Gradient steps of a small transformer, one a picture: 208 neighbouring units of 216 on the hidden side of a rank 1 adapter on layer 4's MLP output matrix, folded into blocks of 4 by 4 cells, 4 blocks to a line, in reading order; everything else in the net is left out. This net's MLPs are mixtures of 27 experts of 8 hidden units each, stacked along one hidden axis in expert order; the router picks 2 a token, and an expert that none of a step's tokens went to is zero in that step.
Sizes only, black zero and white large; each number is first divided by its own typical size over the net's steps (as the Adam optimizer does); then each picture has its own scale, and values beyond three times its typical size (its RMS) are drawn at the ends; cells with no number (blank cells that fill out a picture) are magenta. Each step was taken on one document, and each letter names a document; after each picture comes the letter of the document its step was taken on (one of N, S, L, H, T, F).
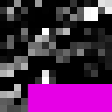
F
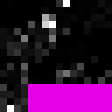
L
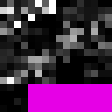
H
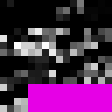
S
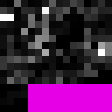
F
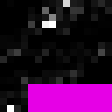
L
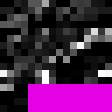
H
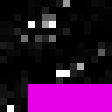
L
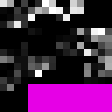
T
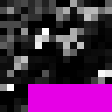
H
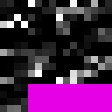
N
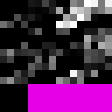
N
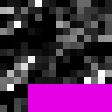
H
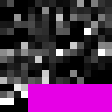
F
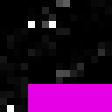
L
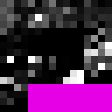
N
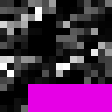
T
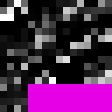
S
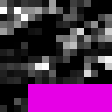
T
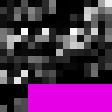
H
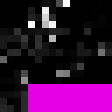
L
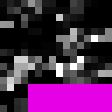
T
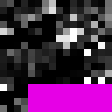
H
